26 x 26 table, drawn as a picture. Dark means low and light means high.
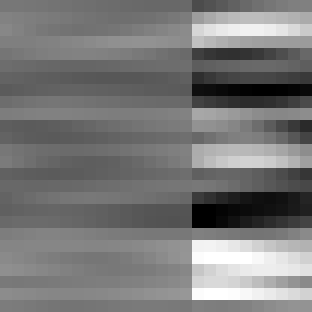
The ninth with the highest average is the bottom right. The left part is calmer, up to a seam about 60% of the way across. Streaks run across, left to right.
